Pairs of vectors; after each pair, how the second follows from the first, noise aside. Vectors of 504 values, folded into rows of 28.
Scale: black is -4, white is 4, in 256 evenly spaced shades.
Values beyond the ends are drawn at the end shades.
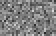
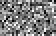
scaled up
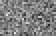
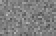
shrunk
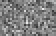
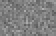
shrunk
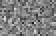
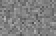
shrunk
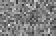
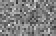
copied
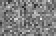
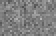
shrunk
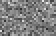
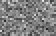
copied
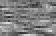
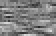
copied
